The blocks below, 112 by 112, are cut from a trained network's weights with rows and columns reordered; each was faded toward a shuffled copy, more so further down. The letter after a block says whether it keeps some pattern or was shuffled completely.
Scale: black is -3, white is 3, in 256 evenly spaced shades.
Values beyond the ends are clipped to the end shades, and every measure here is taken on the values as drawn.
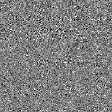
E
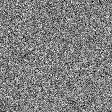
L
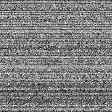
E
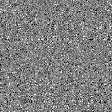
E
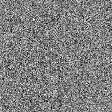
E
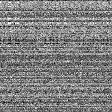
E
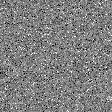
L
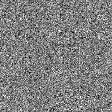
E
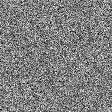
L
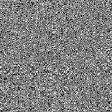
E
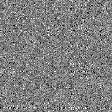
E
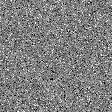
L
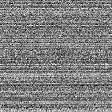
E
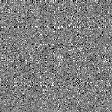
E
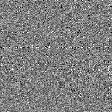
E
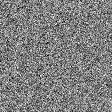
L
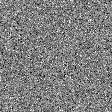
L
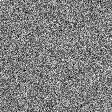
L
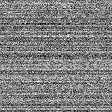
E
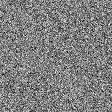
L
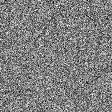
L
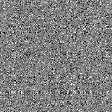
E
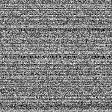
E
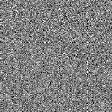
E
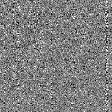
E
